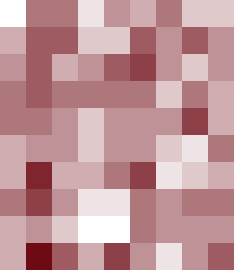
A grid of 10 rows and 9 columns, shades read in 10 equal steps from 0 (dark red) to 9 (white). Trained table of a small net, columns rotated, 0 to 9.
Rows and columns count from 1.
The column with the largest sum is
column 4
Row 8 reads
4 2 5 8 8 4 5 4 4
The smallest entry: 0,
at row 10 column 2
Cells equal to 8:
6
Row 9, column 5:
9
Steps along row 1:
down same up down up down up same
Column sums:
56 30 48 67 52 40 59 52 51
